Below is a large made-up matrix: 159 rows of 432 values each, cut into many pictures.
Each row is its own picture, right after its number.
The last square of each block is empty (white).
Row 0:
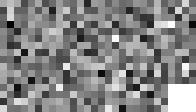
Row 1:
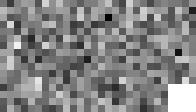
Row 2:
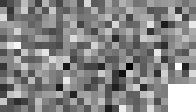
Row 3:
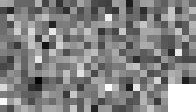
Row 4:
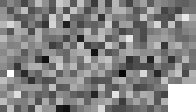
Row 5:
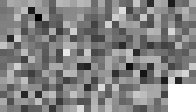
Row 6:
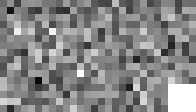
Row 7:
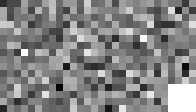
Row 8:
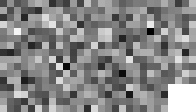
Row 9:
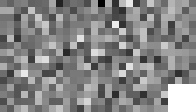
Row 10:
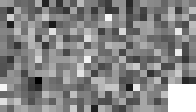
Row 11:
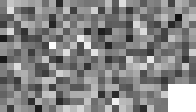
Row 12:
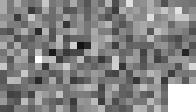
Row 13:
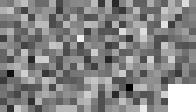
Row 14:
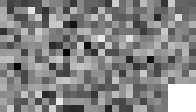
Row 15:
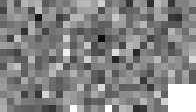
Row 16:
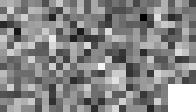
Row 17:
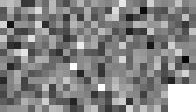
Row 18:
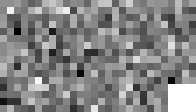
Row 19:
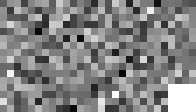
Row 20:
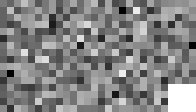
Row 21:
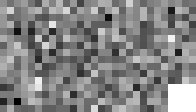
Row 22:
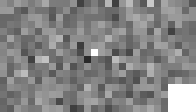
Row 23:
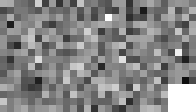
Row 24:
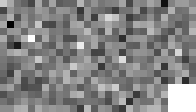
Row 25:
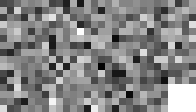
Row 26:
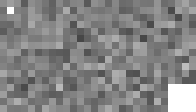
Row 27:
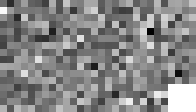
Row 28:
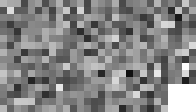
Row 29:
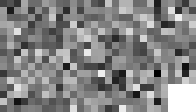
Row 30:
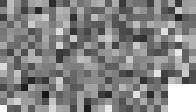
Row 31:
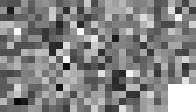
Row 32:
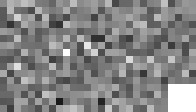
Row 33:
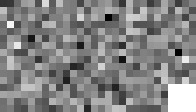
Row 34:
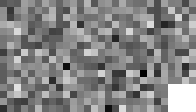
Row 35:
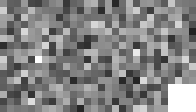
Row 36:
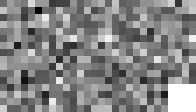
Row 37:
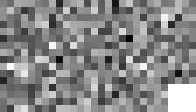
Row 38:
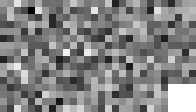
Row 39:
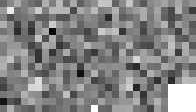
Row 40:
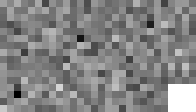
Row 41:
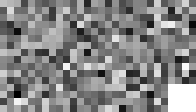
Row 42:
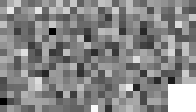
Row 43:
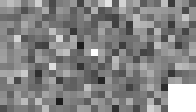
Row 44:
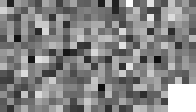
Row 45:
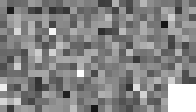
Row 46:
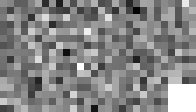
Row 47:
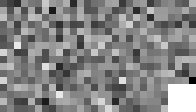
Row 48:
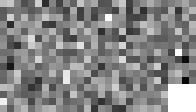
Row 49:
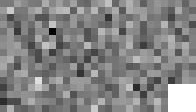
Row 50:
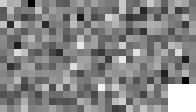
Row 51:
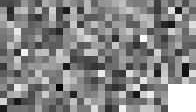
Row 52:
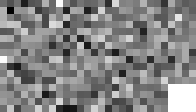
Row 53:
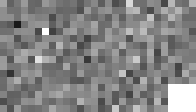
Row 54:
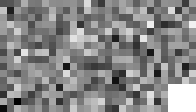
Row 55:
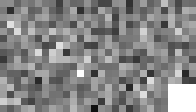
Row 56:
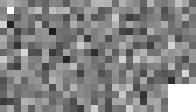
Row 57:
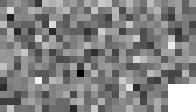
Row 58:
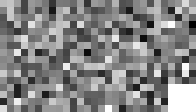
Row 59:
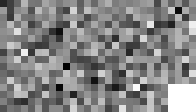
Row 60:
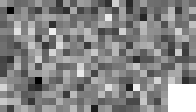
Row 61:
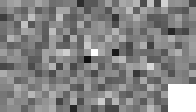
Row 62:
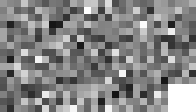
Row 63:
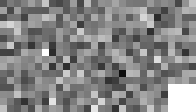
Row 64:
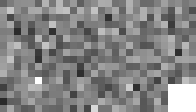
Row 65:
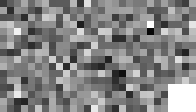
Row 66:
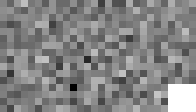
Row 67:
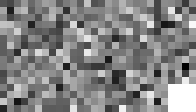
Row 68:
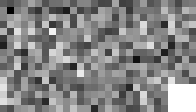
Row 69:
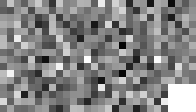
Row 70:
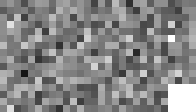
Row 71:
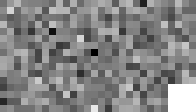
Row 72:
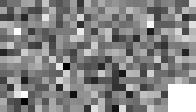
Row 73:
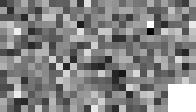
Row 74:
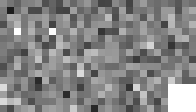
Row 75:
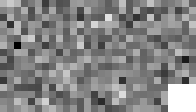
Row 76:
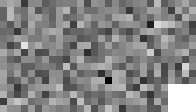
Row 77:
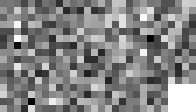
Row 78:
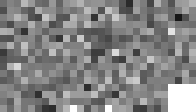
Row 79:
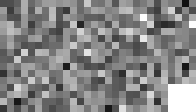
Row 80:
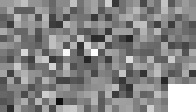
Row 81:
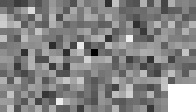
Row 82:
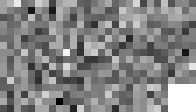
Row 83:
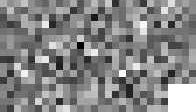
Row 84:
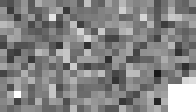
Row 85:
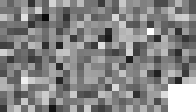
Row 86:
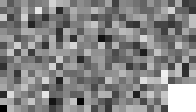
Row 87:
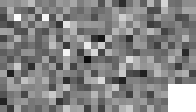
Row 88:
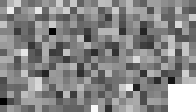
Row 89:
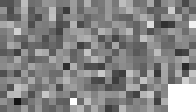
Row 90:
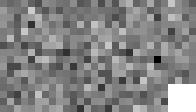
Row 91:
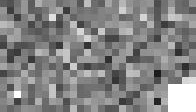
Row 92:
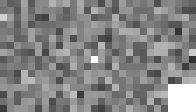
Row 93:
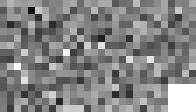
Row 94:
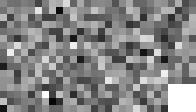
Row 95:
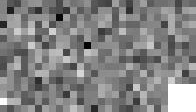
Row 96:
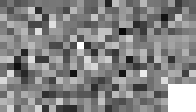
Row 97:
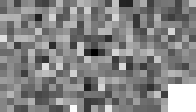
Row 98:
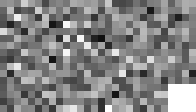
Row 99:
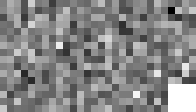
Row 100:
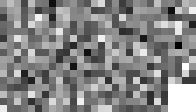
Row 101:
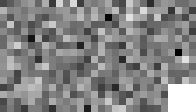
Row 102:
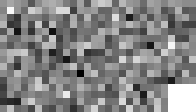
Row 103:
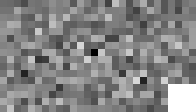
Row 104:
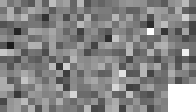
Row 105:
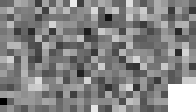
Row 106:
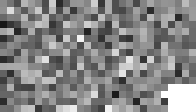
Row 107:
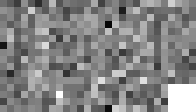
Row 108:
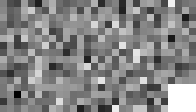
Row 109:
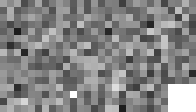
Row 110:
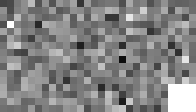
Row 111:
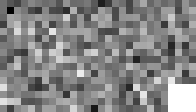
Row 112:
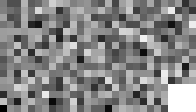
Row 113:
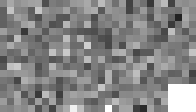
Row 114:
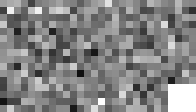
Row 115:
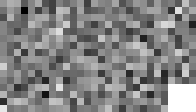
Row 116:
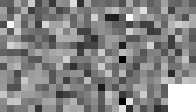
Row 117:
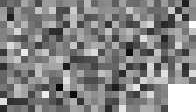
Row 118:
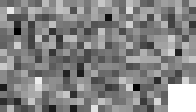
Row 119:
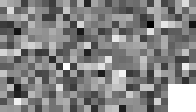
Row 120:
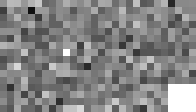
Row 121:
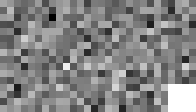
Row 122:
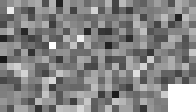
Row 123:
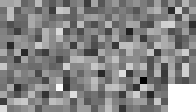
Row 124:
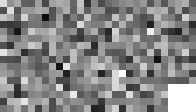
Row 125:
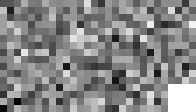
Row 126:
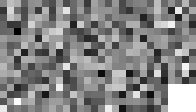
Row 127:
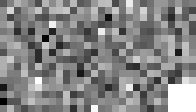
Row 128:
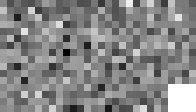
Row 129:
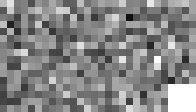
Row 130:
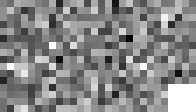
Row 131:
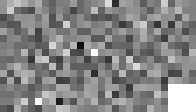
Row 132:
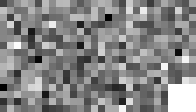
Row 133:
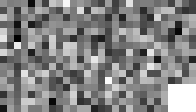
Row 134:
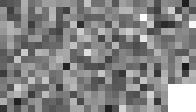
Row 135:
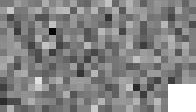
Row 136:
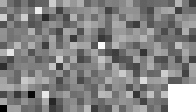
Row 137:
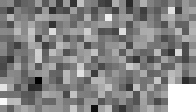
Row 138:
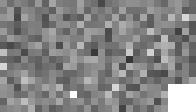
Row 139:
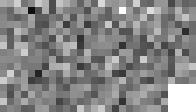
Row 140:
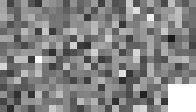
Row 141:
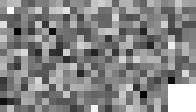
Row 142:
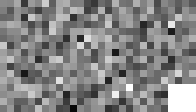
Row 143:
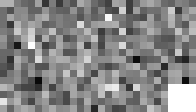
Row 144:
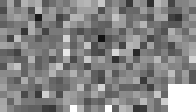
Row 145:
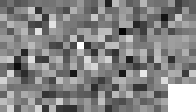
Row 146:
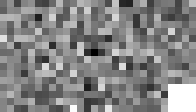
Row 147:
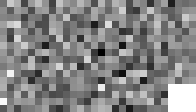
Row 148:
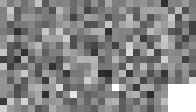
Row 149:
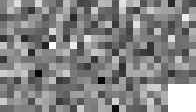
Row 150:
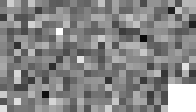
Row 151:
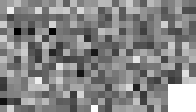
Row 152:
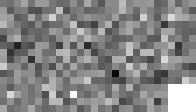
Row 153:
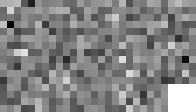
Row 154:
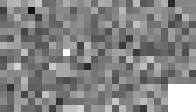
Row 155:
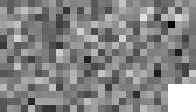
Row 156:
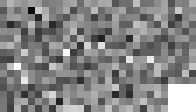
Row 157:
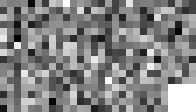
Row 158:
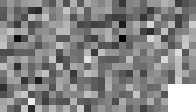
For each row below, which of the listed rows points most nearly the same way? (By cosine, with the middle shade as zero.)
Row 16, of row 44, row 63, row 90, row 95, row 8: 90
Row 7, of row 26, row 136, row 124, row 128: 136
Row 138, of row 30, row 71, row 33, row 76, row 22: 76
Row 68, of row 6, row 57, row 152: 6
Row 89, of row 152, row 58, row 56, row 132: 152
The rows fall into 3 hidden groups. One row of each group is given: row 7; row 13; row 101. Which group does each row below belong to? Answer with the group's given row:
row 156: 13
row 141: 101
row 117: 7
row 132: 101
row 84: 7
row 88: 101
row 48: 101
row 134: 7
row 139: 13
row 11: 13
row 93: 13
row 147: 13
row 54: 7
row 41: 7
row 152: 7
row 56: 101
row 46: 101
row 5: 13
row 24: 101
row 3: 101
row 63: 7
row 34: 7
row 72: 7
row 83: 13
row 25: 7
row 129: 101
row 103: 13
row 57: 101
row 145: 13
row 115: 7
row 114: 101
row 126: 7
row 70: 13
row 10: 101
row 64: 101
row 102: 101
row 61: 13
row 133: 7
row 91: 7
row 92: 7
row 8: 7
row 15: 13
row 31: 7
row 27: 13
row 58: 7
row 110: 101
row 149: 13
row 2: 7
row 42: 101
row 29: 7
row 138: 7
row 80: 13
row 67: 7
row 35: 13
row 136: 7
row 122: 13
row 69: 13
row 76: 7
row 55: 101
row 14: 13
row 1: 101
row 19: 13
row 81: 13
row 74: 101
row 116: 101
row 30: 7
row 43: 13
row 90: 13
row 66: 13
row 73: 7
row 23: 101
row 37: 13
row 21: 101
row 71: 101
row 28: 7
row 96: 13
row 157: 7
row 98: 13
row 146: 13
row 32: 13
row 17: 101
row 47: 101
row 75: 101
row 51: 7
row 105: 101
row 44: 13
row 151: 101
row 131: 13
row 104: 7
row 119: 7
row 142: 13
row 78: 13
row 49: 101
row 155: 7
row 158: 7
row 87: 13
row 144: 13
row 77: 7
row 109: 7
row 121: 7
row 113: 13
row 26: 7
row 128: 13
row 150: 7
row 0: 7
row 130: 13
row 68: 101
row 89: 7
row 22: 13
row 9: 13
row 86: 7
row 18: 101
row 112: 7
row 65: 7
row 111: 101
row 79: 7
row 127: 101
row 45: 101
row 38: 13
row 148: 7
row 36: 7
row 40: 7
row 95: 101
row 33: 101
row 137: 101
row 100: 7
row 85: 7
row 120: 13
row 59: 7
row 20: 13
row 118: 101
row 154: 13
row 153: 101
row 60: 101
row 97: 13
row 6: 101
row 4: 13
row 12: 13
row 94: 7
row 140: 13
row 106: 13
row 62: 13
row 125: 7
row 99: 7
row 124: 7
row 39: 101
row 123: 7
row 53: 13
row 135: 101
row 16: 7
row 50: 101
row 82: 13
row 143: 101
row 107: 13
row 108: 13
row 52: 13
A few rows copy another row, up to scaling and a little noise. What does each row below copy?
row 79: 134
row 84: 91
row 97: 146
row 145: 96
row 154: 120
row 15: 144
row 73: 65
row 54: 125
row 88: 42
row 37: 130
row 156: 93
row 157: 133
